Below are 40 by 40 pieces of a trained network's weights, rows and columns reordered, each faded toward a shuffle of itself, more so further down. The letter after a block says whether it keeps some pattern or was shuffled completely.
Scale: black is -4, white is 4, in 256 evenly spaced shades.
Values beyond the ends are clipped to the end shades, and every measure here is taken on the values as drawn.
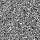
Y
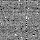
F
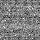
F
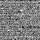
F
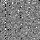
F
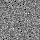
Y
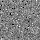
Y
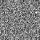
F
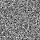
Y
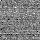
F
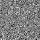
F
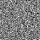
F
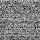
F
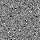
Y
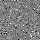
Y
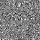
F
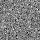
Y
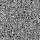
Y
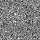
F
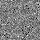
Y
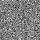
Y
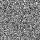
F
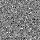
Y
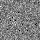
Y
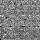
F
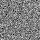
Y
